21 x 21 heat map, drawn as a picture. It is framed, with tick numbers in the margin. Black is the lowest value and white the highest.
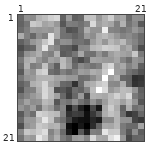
Odd patch: lower, in the bottom middle. Ninth with the lowest average: bottom middle. Slope: none. Stripes: upright, repeating 2 times.
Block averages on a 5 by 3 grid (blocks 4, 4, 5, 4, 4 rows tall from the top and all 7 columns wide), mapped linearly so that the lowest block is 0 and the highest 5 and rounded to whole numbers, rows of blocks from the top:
4 3 4
4 3 4
4 3 4
4 1 4
5 0 4
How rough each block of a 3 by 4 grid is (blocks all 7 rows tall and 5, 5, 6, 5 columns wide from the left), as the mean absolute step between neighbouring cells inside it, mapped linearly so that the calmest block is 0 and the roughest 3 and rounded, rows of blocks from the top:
1110 / 0121 / 1232
